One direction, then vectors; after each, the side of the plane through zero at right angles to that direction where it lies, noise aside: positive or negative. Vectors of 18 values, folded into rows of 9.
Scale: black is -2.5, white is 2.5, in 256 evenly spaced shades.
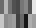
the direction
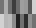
positive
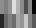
negative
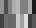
negative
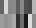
positive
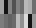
negative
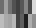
positive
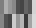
positive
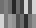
positive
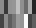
negative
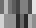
positive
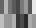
positive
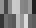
negative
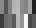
negative
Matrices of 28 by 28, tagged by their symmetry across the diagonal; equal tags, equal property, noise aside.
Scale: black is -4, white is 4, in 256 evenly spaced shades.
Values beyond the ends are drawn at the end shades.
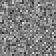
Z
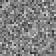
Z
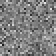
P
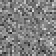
P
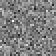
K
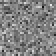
K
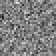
P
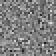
P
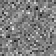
Z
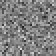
K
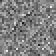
Z
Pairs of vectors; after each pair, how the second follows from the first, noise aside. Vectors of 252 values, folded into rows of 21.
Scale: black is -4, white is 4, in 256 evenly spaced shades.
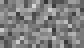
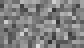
wrapped around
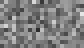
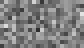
copied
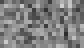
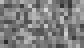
negated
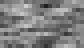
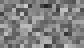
sign-scrambled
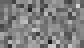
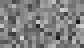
wrapped around
